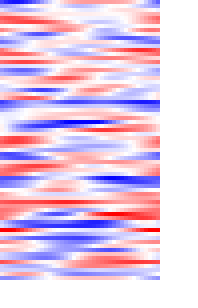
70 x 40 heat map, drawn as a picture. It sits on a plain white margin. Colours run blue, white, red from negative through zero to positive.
Ninth with the highest average: bottom right. Slope: none. Histogram: bell-shaped. Grain: streaks across.
